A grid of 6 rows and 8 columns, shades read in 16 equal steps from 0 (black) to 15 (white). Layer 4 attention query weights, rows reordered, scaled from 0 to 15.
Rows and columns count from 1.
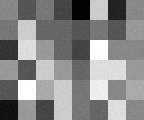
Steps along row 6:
up down up down down up down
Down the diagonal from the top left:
8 12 9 9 7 6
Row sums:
46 57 66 76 81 60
